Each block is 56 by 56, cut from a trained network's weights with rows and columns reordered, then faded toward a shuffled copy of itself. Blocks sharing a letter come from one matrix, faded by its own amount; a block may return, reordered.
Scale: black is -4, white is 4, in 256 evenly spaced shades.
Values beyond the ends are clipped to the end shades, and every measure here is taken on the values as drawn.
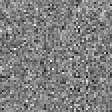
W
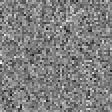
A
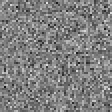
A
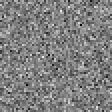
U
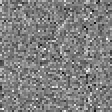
W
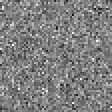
W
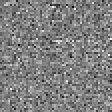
W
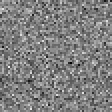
A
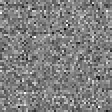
W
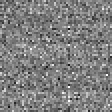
W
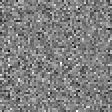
W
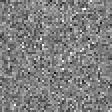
W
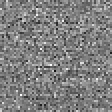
W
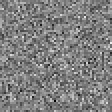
U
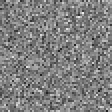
U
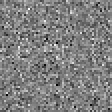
W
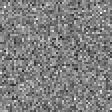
U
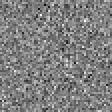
A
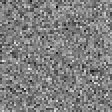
U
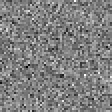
A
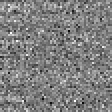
W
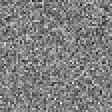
U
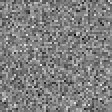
A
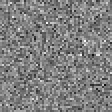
A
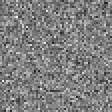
U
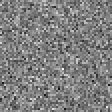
U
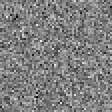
U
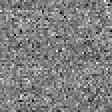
W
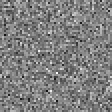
A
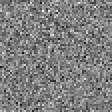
U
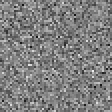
U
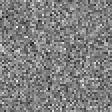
U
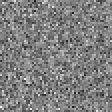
U
